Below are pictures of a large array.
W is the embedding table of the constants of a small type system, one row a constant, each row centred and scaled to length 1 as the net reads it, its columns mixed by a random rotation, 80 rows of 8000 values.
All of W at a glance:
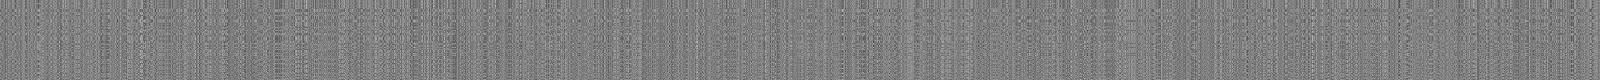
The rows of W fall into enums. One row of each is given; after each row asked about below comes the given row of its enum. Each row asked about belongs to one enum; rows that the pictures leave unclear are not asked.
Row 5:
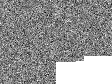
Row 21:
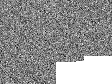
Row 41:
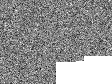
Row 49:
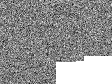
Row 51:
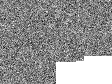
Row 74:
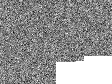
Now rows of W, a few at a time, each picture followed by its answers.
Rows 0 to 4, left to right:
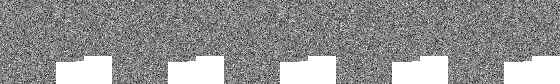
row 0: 5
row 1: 74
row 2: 5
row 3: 41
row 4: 74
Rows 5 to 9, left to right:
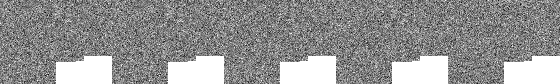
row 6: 5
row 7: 74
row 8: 51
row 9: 49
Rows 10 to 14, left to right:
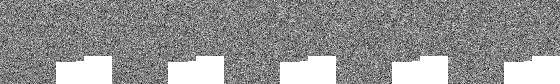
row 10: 49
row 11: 49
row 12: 5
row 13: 51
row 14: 41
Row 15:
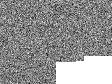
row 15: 49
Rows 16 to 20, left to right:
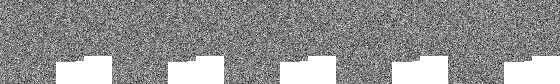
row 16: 74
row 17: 74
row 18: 74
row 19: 51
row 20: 21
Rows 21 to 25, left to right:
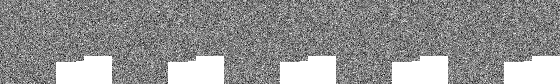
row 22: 51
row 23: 74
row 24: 5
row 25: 74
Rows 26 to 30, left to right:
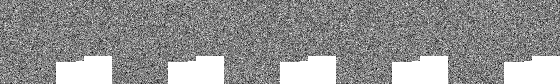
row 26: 41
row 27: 49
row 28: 74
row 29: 41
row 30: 21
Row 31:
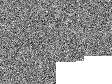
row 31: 51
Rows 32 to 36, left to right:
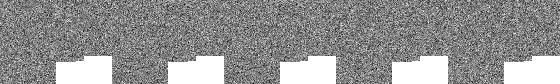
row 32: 5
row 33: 49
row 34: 49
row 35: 41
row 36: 74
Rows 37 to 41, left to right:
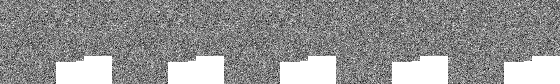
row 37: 51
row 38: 51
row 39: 51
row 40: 74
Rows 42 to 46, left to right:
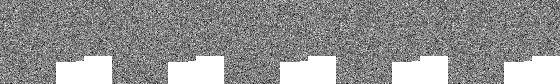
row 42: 41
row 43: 21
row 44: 49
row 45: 41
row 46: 41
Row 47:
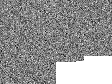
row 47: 21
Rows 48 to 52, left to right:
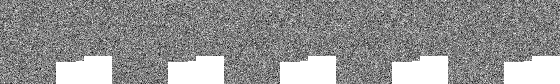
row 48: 41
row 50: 51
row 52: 74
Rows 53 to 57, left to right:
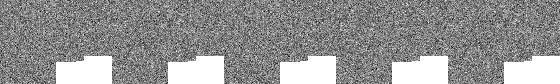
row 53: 21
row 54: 51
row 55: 21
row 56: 41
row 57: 51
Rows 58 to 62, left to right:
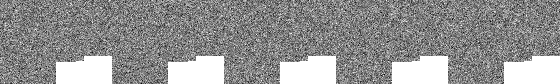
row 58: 41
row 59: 49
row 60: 74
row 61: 5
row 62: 51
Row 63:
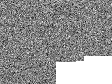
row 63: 49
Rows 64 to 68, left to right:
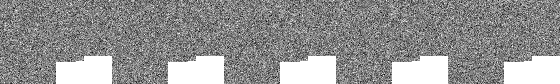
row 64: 41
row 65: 74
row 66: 51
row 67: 5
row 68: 49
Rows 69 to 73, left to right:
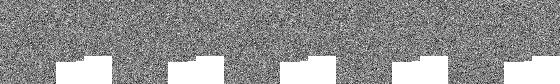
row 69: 51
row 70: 74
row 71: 51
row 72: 41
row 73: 49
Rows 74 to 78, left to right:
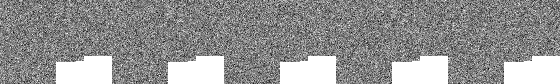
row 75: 5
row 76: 49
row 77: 51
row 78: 41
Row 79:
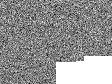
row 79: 49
